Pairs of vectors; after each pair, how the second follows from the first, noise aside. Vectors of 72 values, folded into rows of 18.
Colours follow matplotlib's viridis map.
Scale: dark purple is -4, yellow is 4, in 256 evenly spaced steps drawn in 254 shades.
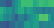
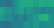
shrunk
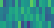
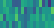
wrapped around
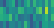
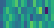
sign-scrambled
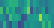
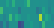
partly zeroed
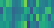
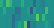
partly zeroed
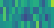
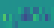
partly zeroed
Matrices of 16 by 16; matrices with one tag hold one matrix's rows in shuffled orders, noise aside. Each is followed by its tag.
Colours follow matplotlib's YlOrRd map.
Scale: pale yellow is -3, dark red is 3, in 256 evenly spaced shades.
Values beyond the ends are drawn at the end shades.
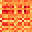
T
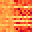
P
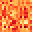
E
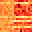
P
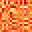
E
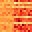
P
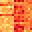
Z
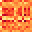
T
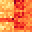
Z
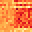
P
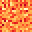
E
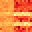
P
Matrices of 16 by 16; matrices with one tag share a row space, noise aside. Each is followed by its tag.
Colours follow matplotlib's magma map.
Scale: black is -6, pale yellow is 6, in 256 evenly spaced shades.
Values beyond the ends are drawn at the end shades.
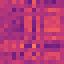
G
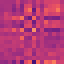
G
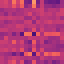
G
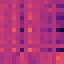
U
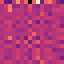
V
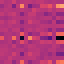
U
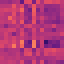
G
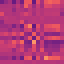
G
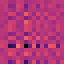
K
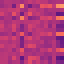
U
